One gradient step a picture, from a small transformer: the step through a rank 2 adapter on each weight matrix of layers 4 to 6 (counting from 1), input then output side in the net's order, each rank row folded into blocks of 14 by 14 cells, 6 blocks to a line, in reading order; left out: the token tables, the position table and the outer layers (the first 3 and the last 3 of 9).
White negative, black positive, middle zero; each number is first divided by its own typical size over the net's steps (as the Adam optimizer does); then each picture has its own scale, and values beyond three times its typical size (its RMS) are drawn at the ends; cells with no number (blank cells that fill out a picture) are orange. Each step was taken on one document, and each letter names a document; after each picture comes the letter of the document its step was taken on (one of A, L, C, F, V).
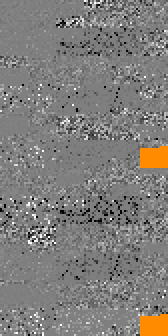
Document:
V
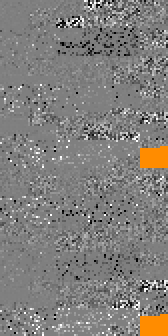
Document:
V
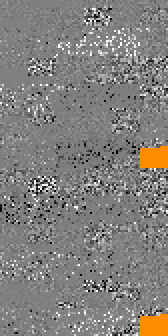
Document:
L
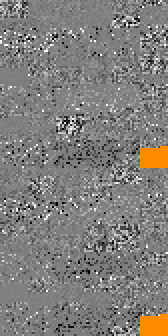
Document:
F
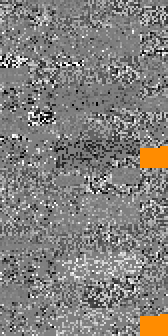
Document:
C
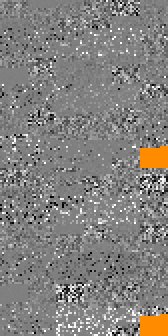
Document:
L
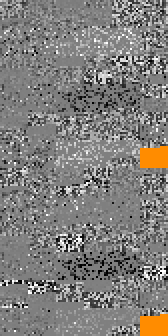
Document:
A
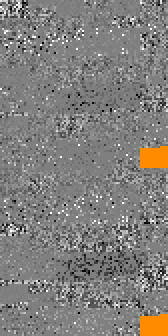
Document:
F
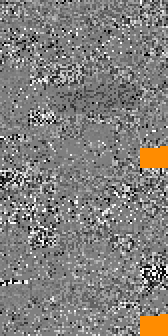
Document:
C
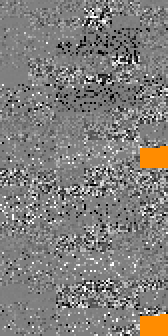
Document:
L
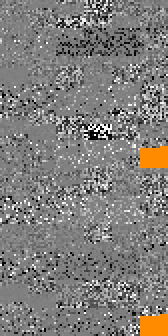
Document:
L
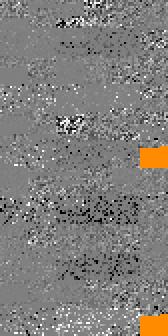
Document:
V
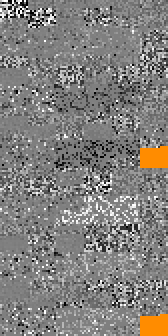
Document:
C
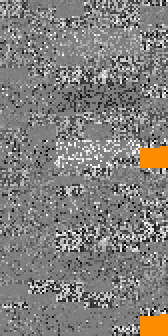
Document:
A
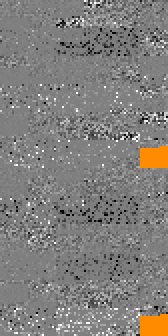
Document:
V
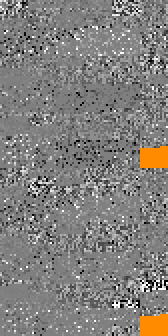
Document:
F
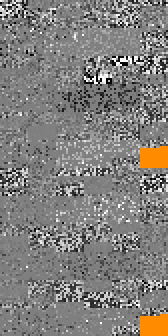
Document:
A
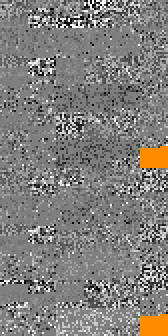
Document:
C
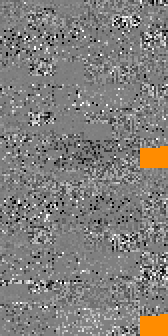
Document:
F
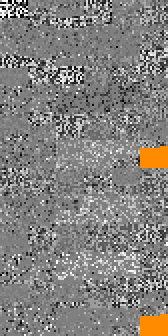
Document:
C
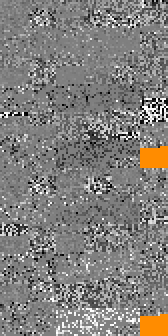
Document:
C
